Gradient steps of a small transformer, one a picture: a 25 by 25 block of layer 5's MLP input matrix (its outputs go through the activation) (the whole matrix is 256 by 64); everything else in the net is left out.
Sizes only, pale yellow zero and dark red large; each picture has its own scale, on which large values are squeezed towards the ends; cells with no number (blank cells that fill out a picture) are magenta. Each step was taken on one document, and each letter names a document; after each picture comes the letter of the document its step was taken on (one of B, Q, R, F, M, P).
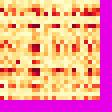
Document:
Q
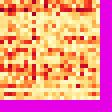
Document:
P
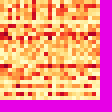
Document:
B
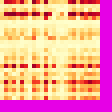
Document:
Q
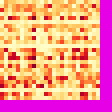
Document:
B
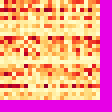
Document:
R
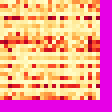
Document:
R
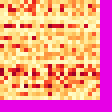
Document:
P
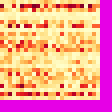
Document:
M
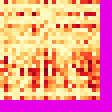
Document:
Q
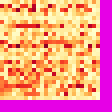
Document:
M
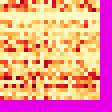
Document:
M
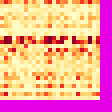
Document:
R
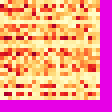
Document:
B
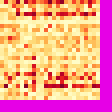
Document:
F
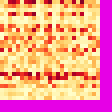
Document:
F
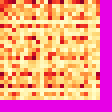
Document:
B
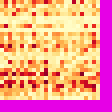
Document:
M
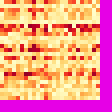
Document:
P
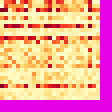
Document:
R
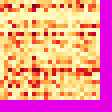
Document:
M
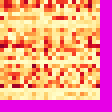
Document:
R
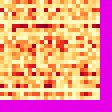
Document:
F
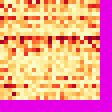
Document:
R
